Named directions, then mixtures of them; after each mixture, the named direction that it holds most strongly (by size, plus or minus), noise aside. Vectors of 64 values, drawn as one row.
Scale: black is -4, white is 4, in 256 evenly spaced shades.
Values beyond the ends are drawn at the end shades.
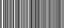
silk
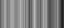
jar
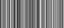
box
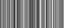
box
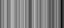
jar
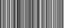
box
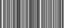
box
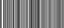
silk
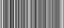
silk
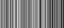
box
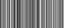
box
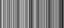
jar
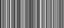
box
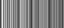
silk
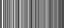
silk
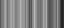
jar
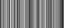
box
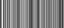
box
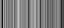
silk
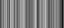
jar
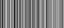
box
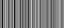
silk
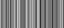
box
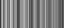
box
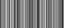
box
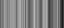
jar
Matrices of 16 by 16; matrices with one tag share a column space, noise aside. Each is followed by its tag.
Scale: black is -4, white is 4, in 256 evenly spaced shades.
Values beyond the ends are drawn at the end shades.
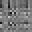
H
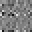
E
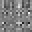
H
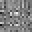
H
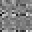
E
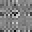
E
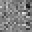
H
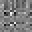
H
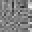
H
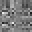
H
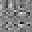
H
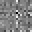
E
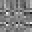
H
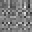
H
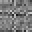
E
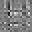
H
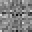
E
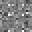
E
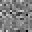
E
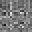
H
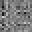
H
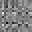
H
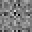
E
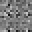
E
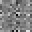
E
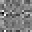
E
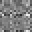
E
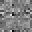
E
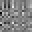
H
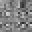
H
